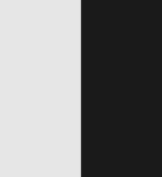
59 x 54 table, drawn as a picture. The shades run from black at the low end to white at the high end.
It is made of 1 by 2 panels. Panel 1,1: very high, flat. Panel 1,2: very low, flat.
